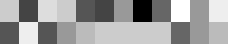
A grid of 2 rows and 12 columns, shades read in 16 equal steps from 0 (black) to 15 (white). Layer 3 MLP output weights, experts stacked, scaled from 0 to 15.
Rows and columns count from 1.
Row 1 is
12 4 13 12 5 4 9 0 6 15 9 14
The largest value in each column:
12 14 13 12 11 12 12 12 12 15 9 14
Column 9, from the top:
6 12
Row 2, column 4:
9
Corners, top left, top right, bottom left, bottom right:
12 14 5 11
